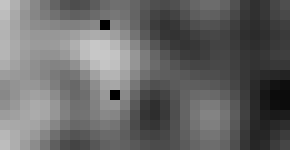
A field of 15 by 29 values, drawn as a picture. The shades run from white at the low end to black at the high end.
The field is mottled with small blotches. There are two isolated cells, each far higher than the cells round it. The field climbs toward the right. On average the colour sits 60% of the way up the scale.
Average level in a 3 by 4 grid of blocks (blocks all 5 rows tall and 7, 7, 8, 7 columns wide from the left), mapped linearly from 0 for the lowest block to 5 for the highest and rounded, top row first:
0 1 4 5 | 0 0 3 5 | 0 2 3 5
